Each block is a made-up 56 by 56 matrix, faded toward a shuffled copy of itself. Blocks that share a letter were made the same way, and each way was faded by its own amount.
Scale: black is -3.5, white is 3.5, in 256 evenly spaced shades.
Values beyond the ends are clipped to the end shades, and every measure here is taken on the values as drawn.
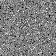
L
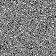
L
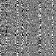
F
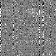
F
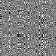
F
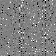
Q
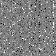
Q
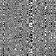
F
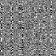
F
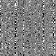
F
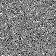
L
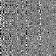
F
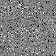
Q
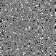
Q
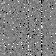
Q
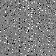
Q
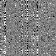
F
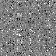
Q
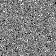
L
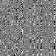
F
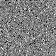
L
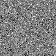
L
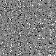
Q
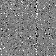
Q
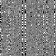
F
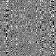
F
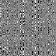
F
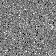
L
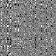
F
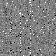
Q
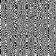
F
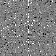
Q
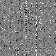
Q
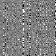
F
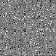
Q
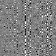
F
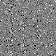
Q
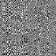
F
